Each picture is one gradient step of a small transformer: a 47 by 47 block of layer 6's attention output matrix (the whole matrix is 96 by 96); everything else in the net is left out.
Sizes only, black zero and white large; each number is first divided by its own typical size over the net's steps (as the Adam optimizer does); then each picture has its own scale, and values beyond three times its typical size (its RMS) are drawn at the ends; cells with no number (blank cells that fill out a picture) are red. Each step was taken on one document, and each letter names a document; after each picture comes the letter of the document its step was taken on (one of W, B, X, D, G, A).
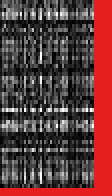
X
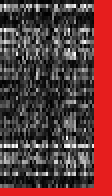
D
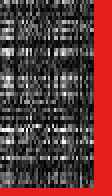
X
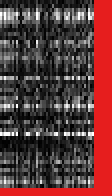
D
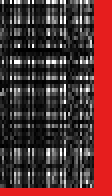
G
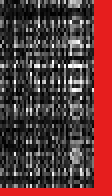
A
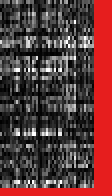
D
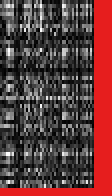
X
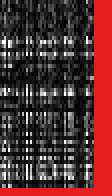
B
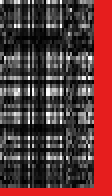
D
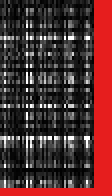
B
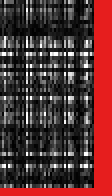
B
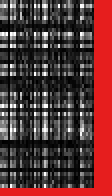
G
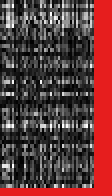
X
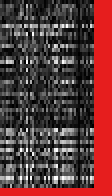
X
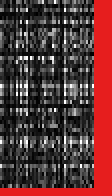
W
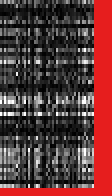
D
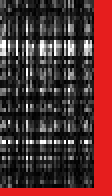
B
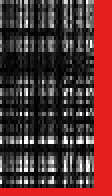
W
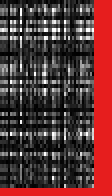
G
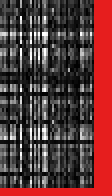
G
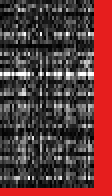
D
